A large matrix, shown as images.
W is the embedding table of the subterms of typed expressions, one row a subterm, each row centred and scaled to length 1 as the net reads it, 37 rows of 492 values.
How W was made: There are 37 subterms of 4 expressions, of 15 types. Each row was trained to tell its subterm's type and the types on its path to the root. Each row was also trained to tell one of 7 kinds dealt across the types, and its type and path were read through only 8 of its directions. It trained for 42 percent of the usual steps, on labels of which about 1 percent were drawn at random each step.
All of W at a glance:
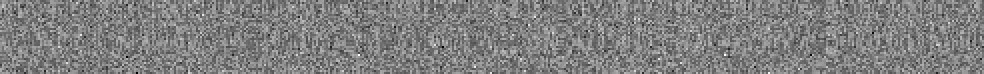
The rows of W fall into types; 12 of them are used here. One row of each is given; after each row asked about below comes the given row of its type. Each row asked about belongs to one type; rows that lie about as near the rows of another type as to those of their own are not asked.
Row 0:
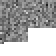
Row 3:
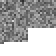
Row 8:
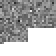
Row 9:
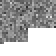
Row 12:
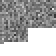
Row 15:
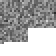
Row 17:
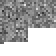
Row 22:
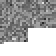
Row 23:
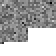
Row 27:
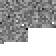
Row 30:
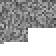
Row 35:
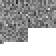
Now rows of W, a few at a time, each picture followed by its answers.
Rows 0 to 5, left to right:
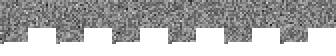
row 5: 3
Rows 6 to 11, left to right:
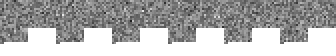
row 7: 17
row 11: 3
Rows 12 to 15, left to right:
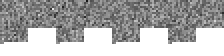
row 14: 30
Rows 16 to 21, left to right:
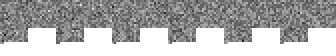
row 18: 17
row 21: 22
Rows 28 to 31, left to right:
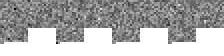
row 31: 12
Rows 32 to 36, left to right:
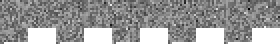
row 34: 15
